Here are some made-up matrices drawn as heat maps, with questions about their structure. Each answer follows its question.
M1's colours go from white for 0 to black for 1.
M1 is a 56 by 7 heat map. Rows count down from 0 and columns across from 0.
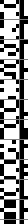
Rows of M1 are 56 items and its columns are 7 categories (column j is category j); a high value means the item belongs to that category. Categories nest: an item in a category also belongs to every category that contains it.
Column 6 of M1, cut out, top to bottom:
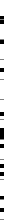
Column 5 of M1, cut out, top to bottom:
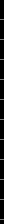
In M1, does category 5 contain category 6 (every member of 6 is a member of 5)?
yes
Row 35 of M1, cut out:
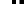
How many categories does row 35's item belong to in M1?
2
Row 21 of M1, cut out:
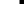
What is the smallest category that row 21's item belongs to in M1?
5
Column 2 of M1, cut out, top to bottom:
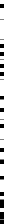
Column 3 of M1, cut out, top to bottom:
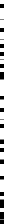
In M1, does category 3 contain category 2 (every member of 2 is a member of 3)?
yes
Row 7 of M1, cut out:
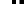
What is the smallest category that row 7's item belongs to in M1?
3
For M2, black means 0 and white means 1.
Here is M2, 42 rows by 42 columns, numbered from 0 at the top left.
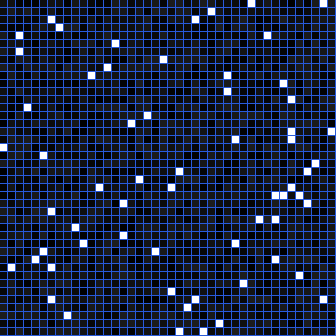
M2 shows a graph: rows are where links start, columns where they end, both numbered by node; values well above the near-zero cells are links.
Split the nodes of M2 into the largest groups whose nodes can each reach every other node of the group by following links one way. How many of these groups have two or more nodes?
6
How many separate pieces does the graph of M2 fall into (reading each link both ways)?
3
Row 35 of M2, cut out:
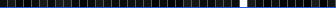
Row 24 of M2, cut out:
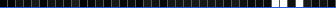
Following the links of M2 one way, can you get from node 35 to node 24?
no
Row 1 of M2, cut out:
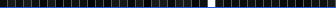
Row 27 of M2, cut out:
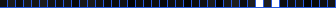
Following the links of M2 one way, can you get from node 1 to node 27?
yes
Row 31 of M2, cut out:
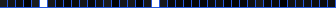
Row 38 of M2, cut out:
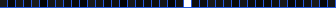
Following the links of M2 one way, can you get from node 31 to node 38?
yes
